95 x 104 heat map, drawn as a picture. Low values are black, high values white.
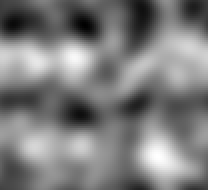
No lone cell stands out from its neighbours. The values follow a bell shape. The bottom right is the ninth with the highest average. Horizontal stripes repeat 2 times down the table. The top middle is the ninth with the lowest average. The field is smooth, with broad soft blobs.
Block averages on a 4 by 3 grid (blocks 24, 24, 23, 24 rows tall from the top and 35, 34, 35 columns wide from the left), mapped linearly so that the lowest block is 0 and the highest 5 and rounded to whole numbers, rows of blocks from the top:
001 / 545 / 212 / 335
